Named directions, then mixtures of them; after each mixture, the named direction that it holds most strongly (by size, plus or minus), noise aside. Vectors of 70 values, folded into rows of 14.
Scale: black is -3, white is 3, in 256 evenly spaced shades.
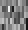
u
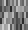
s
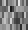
s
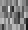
u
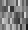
u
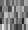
s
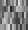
s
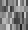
s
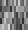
s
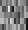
u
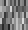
s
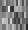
u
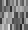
s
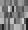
u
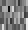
u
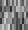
s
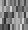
s
